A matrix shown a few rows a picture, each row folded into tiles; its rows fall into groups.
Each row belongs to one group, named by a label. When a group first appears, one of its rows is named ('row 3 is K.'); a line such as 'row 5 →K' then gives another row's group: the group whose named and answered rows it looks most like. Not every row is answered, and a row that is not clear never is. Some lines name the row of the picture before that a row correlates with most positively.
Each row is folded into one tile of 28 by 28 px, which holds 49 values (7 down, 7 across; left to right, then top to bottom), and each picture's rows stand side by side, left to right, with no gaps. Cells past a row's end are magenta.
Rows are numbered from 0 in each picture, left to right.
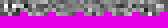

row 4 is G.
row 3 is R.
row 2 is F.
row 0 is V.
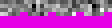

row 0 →F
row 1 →G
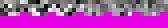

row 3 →R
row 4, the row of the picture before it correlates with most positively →2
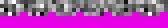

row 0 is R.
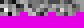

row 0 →R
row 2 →R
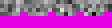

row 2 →R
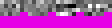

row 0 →G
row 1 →G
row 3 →V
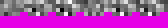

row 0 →V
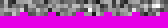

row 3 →R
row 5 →V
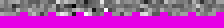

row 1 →F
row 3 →F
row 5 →F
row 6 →G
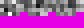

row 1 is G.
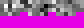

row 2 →R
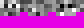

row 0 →G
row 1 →R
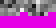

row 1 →G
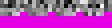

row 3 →G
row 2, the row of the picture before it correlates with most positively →0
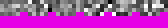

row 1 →G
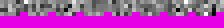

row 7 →F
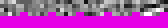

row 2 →R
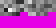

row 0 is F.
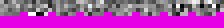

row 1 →F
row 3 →V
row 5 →R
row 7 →G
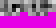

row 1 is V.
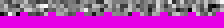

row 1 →V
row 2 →F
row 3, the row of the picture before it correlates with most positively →1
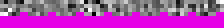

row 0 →F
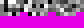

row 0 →G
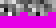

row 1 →R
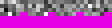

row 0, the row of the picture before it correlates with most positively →0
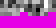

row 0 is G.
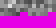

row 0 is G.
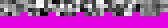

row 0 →R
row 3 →V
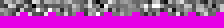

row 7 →F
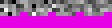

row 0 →R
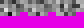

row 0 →R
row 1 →R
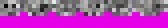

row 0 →G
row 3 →G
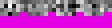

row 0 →G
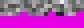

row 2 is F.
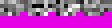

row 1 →G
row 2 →V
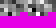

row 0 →R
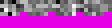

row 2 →V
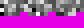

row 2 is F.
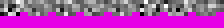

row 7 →V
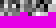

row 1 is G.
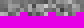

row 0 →F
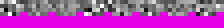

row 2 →V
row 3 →F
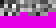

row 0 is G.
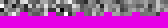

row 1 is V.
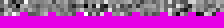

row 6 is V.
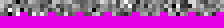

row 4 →G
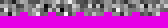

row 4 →R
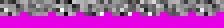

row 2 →R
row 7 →R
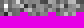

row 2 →V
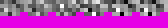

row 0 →R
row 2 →V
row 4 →R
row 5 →R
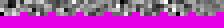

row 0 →G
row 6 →R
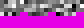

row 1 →V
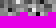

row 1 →R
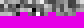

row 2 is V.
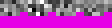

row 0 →R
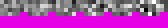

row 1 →V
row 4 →V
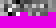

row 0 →F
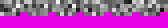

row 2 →G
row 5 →G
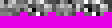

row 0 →G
